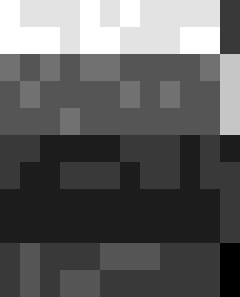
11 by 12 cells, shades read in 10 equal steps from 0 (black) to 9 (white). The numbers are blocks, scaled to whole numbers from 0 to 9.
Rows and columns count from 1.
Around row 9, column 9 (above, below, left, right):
1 2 1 1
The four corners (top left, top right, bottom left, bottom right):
9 2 2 0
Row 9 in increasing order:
1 1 1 1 1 1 1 1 1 1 1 2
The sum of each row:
93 97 45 43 41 18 20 13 13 26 25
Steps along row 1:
down same same up down up down same same same down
